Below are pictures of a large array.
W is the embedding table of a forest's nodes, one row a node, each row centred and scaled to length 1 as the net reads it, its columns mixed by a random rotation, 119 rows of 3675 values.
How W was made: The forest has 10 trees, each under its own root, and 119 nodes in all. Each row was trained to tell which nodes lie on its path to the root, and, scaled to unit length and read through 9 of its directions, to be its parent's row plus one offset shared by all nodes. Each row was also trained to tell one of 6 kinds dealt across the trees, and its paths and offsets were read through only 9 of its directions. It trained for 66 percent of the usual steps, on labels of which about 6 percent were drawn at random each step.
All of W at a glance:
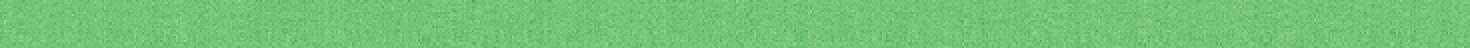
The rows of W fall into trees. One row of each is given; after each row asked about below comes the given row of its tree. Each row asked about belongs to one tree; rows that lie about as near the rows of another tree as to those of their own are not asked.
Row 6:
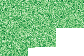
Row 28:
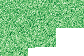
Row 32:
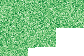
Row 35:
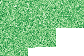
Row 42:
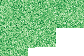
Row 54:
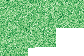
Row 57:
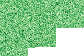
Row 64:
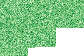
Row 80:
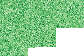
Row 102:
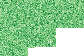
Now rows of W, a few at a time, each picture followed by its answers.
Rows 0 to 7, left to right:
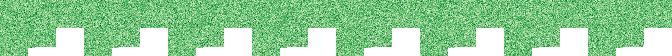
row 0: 28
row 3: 28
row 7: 64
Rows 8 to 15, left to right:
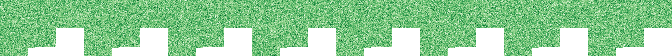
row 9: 102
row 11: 54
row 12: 64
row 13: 42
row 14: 35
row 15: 54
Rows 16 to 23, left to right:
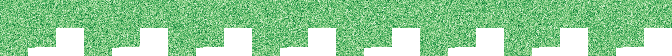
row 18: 35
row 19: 42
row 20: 80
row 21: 57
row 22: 102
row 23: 35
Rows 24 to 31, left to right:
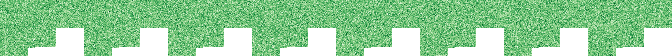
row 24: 28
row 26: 28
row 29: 57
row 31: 54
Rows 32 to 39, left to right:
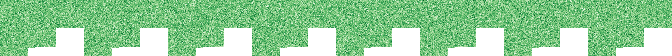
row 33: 57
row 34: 28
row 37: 64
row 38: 42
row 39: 54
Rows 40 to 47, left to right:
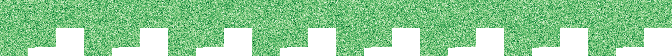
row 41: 54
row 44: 35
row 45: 28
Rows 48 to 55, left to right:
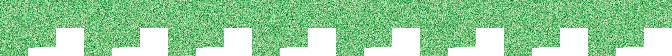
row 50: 57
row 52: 35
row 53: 28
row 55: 64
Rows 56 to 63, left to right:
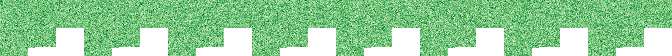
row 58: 28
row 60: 64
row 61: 42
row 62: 54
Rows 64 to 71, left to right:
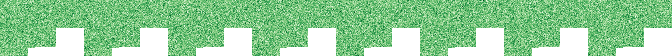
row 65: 57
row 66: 35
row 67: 54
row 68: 35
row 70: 64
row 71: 64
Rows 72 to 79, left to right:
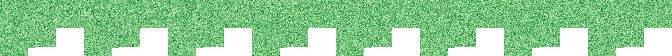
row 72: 54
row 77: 28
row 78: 28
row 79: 42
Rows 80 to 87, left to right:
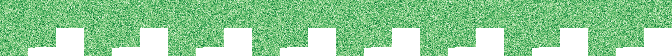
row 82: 102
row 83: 80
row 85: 64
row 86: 54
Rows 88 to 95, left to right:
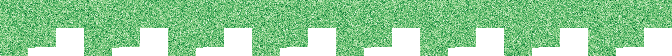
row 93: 64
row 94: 54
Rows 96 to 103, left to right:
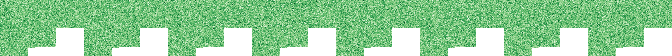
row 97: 54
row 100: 64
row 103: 64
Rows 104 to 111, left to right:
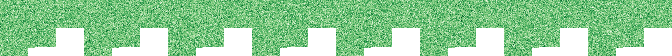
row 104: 35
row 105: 57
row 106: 6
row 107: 57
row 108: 57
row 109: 42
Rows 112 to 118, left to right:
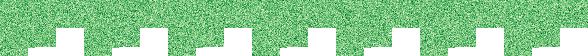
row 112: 57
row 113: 57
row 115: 80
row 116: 28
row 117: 57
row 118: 35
